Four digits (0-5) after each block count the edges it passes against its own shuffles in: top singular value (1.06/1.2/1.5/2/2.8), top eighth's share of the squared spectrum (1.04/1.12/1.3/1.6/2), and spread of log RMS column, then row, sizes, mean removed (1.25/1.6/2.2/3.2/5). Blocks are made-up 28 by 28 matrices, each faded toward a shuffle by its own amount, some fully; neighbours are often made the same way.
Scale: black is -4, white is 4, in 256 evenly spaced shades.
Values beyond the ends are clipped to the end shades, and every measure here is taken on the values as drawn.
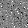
0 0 0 0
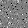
0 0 0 0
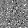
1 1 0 0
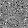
1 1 0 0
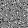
0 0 0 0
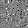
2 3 1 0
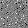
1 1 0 0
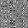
3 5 3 1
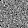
0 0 0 0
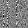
2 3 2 0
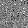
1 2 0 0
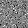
0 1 0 0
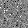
1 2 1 0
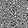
1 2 2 0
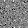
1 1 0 0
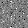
1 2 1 0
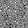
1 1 1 0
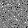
1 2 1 1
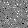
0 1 0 0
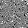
2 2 1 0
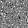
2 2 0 0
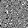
2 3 1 0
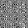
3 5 2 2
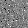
0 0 0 0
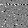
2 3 0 1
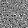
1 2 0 1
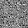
2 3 0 1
